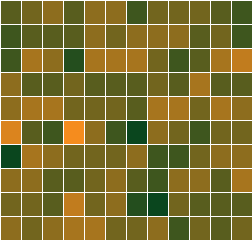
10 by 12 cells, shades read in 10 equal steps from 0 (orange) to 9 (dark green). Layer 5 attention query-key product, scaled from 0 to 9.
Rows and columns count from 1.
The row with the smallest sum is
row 5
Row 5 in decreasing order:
6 5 5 5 5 4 4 3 3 3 3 3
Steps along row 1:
down down up down same up down same same up up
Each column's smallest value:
1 3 3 0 3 3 3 3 3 3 3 2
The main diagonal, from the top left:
6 6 4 5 5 7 4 7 5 5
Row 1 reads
6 5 4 6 4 4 7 5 5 5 6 7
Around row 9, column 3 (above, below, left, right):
6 4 5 2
